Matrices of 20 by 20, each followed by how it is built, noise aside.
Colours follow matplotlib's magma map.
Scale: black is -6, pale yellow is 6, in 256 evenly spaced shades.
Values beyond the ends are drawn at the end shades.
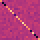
diagonal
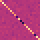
diagonal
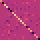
diagonal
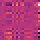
low rank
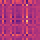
low rank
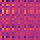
low rank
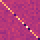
diagonal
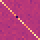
diagonal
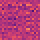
low rank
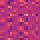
low rank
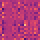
low rank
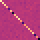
diagonal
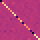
diagonal
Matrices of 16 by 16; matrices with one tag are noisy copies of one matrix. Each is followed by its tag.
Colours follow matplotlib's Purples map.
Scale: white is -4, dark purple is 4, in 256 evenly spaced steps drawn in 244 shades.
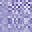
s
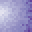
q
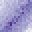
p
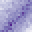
p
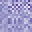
s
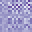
s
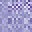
s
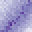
p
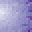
q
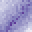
p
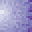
q
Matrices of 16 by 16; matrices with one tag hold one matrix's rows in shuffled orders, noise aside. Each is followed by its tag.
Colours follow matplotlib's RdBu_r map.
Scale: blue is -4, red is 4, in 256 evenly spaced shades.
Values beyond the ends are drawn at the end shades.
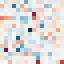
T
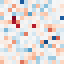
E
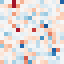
E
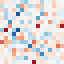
T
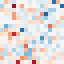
E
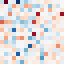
T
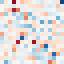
E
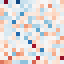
T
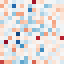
T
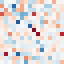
T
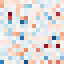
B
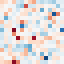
E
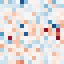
B
